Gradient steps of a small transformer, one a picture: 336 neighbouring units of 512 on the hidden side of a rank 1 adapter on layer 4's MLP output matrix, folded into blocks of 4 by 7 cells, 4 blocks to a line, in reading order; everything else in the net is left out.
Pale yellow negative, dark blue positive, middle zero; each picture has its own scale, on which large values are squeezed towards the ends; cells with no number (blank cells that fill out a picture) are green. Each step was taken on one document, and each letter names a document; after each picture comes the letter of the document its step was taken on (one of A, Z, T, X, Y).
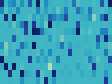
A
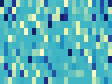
A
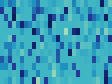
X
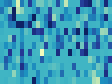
X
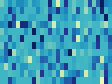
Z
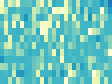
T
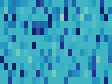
A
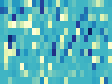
Z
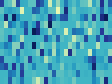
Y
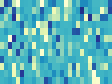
T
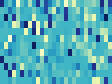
A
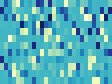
T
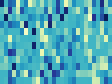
Z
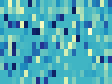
Z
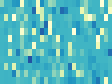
T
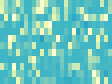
T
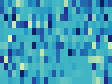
X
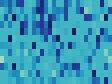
T
